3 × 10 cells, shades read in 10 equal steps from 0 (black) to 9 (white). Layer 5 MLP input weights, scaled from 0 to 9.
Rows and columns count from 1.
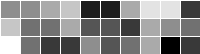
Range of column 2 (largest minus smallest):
1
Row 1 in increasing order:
1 1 2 5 5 6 6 7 8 8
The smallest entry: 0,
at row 3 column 9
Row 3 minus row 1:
4 -1 -4 -5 4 2 -2 -2 -8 0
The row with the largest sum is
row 1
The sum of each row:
49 44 37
